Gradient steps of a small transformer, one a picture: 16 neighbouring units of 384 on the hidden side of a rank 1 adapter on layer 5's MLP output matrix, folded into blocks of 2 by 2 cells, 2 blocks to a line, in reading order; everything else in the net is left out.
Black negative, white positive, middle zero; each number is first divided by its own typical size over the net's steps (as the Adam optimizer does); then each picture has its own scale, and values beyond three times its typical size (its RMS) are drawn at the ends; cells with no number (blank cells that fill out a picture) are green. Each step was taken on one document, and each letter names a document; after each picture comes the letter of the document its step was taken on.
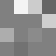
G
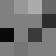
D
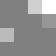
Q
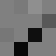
D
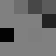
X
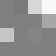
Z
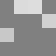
G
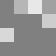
Z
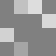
G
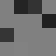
G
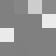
X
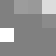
Z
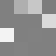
D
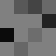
D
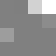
Q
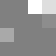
Q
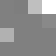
Q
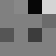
X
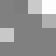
Q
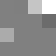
Z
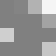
Q
